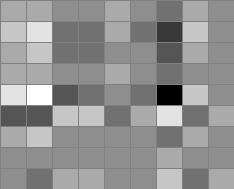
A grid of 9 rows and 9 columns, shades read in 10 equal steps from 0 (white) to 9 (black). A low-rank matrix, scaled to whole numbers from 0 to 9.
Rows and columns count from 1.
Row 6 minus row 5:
5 6 -4 -3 1 -2 -8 3 -1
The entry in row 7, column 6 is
4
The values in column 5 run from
3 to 5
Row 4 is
3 3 4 4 3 4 5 4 4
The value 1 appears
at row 2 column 2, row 5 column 1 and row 6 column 7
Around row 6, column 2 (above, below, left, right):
0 2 6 2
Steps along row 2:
down up same down up up down up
